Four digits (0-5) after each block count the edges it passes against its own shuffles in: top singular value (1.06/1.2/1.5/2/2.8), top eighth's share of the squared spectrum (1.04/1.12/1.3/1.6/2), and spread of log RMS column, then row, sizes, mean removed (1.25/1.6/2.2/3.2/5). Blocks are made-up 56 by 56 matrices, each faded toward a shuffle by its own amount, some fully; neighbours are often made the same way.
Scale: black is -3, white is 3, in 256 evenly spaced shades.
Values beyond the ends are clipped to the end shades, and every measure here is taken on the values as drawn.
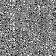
2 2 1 0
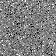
0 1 0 0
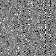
3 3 2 0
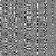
4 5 4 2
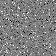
0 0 0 0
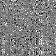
3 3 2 1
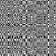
5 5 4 3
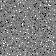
1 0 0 0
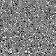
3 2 1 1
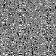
3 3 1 1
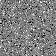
0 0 0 0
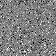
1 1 0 1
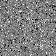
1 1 0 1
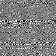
2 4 0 4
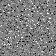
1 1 0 0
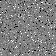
0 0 0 0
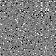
3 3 1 1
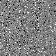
1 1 2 0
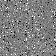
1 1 1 0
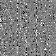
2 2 3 0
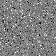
0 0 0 0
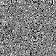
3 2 1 1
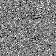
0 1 0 0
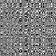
4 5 3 3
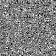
2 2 0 0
